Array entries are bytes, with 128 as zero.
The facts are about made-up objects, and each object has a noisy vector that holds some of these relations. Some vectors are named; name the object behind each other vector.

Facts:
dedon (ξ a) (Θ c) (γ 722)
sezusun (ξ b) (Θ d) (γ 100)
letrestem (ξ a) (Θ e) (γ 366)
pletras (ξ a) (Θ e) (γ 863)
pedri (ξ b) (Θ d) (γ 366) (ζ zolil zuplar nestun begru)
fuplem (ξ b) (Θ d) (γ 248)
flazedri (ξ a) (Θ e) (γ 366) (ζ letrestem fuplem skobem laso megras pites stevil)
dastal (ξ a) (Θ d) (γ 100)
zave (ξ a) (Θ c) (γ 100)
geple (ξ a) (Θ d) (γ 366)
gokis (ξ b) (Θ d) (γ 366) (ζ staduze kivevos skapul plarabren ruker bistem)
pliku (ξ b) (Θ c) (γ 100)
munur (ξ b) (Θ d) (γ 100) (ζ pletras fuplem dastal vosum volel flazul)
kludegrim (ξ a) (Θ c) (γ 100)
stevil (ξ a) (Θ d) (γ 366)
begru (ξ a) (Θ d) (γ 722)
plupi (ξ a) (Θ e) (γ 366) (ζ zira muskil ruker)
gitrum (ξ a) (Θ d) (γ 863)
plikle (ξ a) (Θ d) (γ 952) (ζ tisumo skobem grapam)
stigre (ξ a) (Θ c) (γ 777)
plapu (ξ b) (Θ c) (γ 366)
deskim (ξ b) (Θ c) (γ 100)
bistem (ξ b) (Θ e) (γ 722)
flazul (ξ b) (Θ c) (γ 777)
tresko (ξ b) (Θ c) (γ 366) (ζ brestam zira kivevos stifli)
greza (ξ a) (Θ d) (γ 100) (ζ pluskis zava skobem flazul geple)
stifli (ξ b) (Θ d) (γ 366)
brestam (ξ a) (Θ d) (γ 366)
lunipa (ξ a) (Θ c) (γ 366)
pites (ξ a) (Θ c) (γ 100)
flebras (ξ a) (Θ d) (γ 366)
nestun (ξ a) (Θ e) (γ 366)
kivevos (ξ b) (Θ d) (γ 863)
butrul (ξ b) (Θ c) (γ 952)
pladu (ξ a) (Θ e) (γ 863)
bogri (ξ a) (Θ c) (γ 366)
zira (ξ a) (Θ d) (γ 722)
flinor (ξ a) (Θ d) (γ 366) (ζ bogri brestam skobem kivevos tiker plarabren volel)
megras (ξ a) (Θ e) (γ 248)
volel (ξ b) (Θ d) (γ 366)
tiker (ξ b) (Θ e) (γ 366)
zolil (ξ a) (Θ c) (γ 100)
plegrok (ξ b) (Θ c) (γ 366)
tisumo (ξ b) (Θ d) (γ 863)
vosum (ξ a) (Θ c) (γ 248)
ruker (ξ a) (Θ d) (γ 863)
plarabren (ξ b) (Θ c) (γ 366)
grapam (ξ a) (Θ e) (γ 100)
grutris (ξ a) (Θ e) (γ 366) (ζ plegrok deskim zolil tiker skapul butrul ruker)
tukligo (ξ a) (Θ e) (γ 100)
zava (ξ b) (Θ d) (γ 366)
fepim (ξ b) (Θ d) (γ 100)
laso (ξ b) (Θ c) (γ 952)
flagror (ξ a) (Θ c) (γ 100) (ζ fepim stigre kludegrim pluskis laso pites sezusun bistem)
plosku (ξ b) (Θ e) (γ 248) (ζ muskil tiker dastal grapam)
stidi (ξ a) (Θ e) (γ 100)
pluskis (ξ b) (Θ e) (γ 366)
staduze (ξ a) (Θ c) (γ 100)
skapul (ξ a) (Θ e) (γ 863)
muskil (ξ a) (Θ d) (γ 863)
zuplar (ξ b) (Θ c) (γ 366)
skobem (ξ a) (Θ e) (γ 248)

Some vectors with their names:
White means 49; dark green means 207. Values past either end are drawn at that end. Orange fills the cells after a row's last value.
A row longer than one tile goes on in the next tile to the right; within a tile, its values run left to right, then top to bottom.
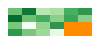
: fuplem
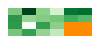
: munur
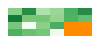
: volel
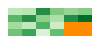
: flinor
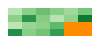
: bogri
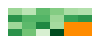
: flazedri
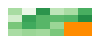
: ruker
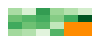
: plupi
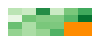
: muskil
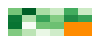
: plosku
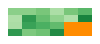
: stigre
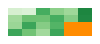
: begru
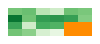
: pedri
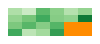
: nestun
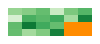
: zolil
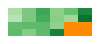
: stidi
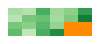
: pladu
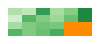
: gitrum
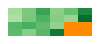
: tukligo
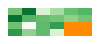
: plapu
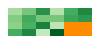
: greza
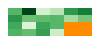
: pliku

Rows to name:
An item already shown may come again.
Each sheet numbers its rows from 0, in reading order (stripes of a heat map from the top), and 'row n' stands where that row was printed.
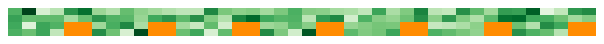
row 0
pliku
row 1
flazedri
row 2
flinor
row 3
skobem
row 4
gitrum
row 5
brestam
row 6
laso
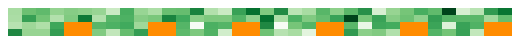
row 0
vosum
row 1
skapul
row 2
tisumo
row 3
tiker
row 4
pluskis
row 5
pliku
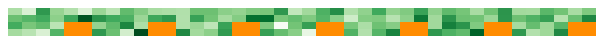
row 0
plupi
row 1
flazedri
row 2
vosum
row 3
zava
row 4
pletras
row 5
pites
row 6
megras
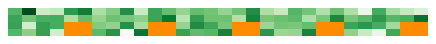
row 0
deskim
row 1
plikle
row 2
kludegrim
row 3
letrestem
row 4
grutris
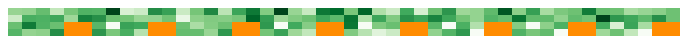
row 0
zolil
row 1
flazul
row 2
dastal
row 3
munur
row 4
plosku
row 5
kivevos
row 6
stifli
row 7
gokis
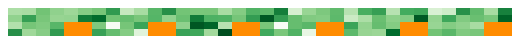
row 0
lunipa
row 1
zava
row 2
flagror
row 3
plarabren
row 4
grapam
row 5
zira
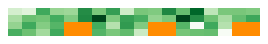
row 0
begru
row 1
bistem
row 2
tresko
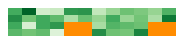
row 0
butrul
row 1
dedon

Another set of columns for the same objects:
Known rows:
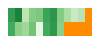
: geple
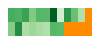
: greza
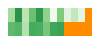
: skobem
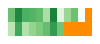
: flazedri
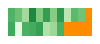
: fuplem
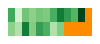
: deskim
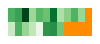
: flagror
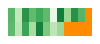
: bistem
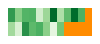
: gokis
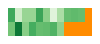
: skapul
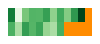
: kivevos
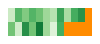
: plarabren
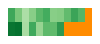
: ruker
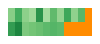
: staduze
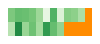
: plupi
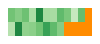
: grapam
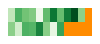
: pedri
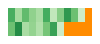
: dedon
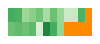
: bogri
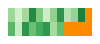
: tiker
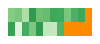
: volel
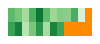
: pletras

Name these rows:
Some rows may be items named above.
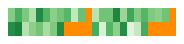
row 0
dastal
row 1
zava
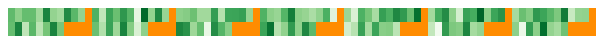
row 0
gitrum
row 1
bistem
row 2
begru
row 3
pletras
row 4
pliku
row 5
plapu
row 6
pluskis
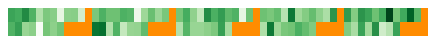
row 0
plikle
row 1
zira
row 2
stigre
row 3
grapam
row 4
munur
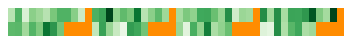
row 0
nestun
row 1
flagror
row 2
pluskis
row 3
flazul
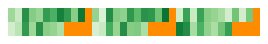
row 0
pliku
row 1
pliku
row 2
brestam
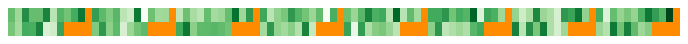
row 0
tisumo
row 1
flinor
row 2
zolil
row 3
pites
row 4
laso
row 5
greza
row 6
butrul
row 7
deskim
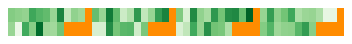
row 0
pluskis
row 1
tresko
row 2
pliku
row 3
letrestem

